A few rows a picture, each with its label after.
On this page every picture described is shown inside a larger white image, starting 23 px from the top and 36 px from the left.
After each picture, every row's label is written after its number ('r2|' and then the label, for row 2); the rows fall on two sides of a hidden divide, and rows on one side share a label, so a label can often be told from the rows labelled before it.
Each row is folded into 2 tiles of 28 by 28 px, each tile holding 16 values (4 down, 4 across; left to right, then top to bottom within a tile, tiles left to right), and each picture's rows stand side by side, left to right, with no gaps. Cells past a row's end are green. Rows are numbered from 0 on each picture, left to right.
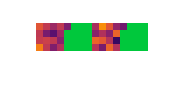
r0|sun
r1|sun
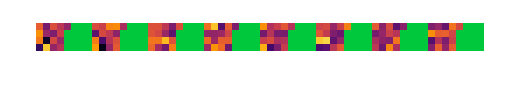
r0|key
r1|sun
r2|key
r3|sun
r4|sun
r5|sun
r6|sun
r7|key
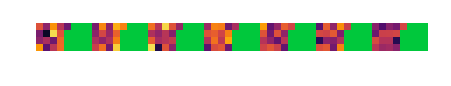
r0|sun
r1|key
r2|sun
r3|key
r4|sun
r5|key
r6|sun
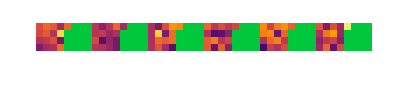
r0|key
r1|sun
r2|key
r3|sun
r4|key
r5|key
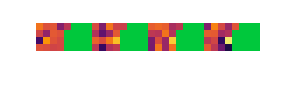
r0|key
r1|sun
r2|key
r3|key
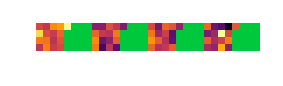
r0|key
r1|sun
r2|sun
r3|sun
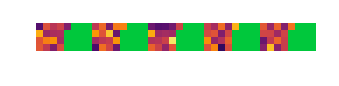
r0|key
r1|key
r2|key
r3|key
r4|key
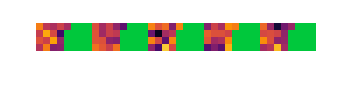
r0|key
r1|sun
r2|sun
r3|key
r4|sun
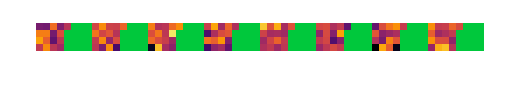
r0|key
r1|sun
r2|key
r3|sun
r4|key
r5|sun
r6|key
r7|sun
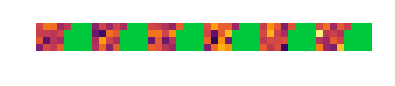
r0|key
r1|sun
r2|key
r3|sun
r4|key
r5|key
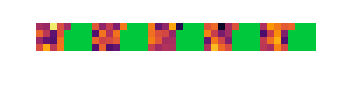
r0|key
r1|key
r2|sun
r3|key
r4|sun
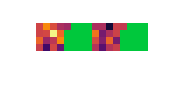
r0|sun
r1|sun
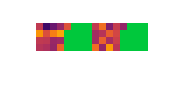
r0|key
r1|sun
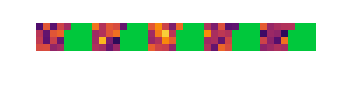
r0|sun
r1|sun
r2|key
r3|sun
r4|sun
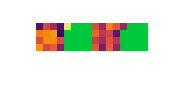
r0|key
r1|sun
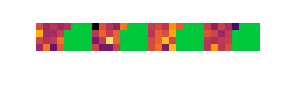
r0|key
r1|key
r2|key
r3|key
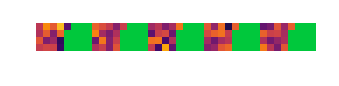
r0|sun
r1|key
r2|sun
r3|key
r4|key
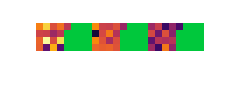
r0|sun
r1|sun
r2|sun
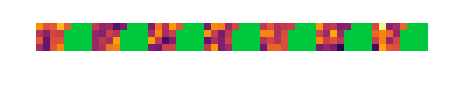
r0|sun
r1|sun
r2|sun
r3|key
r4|key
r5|sun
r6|key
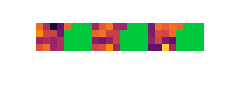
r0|key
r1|key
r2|sun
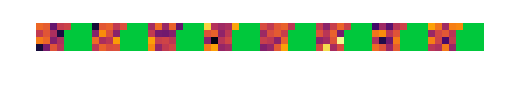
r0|sun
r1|key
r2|sun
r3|key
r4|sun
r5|key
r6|key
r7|sun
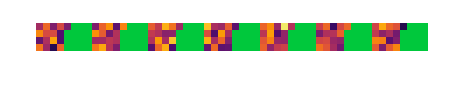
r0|key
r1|key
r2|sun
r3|sun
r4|sun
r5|sun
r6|sun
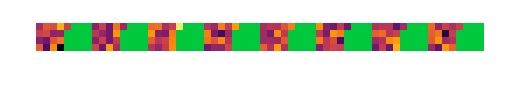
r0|sun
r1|sun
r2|key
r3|key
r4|sun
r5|sun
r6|key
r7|sun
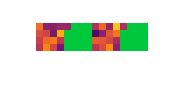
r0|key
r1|sun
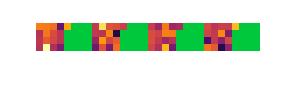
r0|key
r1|key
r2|sun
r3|key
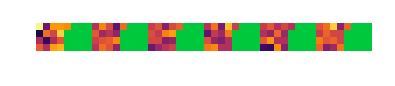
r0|sun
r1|key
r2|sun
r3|sun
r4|sun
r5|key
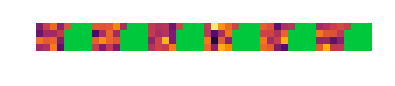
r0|sun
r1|sun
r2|key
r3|sun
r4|key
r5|key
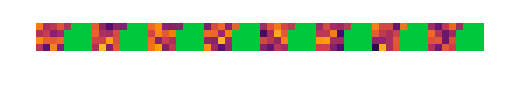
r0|sun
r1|key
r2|key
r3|key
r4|sun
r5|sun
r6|key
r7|sun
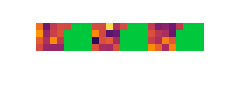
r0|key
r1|key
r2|key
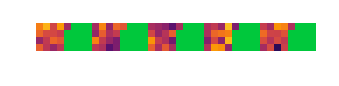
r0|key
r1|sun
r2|sun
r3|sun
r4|key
